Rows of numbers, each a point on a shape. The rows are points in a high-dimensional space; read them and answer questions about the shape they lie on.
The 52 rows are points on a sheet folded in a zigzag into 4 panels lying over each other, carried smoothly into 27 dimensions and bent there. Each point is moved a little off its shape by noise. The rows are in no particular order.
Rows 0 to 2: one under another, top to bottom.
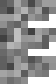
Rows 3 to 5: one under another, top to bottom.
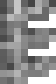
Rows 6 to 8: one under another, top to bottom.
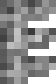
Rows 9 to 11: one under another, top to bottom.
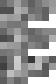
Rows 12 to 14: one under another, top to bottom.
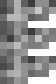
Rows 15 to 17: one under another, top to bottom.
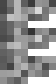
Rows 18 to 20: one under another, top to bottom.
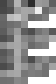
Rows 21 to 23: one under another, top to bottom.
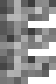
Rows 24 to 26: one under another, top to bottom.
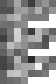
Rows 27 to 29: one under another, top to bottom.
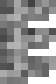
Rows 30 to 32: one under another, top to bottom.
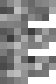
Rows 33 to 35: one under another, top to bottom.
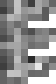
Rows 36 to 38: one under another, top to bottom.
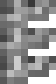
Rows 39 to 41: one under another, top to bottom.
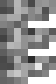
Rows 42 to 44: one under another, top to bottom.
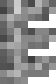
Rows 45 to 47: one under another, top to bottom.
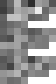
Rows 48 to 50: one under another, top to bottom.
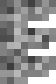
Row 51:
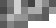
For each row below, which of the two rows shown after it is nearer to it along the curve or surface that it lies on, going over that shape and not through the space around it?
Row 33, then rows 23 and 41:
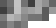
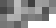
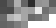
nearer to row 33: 23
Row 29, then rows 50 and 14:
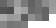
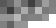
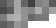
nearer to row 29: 14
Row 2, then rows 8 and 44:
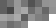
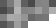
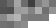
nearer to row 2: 44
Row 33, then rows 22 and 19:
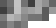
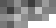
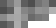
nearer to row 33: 19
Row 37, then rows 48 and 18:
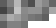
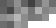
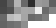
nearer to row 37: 48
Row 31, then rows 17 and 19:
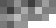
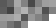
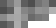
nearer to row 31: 17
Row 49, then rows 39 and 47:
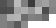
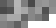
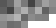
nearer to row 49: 47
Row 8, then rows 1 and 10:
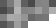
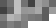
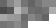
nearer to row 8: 10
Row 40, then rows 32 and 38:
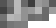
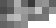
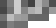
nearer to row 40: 38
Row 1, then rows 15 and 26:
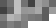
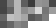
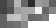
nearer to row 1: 15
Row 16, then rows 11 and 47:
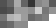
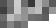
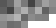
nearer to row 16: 47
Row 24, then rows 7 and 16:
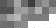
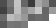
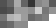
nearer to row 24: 16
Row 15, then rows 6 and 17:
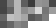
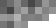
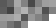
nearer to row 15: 6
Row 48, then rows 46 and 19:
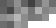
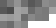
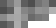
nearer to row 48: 46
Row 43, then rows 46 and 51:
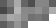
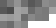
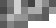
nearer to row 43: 51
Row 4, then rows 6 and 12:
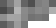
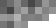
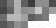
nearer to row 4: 12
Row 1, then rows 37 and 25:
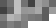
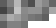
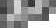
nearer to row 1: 25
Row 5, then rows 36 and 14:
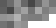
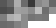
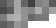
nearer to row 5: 36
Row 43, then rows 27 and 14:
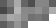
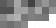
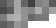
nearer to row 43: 14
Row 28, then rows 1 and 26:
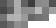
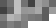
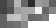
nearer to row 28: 1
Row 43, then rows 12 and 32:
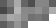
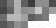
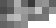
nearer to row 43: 12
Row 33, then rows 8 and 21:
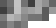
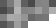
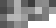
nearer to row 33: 21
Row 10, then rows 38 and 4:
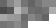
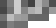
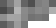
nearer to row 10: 4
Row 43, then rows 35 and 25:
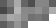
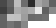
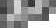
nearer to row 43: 25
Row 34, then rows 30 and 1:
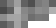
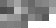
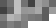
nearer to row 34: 30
